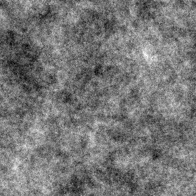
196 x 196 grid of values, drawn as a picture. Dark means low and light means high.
No single row or column stands out from its neighbours. The values follow a bell shape. No regular stripes run through it. The field is mottled with small blotches. The halves do not mirror each other.
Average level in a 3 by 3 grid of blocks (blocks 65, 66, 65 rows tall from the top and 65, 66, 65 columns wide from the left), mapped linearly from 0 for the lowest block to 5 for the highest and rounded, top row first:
014 / 113 / 512
